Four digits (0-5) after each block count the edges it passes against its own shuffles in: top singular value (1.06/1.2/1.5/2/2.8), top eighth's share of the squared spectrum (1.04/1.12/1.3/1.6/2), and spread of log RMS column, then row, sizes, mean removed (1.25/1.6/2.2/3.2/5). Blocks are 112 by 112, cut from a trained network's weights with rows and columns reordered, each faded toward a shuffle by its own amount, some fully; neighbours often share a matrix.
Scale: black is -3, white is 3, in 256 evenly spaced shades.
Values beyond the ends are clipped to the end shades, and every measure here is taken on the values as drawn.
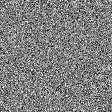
1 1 0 0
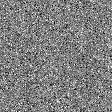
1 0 0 0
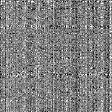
4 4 3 3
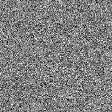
3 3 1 2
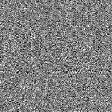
3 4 1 3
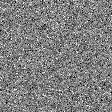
1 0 0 0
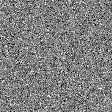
0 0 0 0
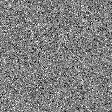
2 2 0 0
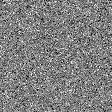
0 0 0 0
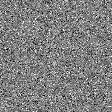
2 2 0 2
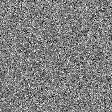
0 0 0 0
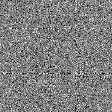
3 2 2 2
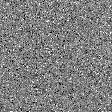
1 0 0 0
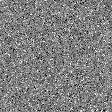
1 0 0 0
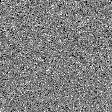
1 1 0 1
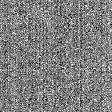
3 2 0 2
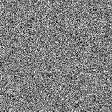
3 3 0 1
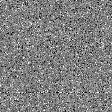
2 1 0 1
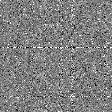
3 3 2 2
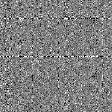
4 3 3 2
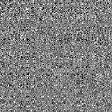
3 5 3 3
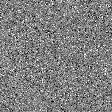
0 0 0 0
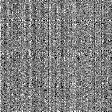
4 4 2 3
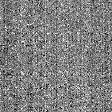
3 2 1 2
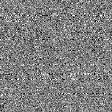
3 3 1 3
